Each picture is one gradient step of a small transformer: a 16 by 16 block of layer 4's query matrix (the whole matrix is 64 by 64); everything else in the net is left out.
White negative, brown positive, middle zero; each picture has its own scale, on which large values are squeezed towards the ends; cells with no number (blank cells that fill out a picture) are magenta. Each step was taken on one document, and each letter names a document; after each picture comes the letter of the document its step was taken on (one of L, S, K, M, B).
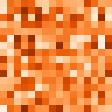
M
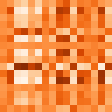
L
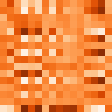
L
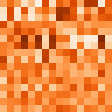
M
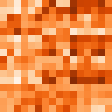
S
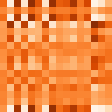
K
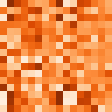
M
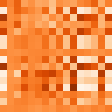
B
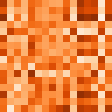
B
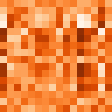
B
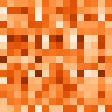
M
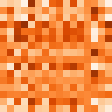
K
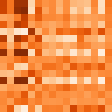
L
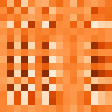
K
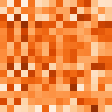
K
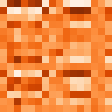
S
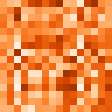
S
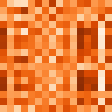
B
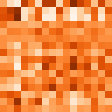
S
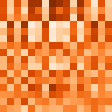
K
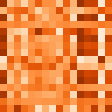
B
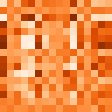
M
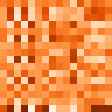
K
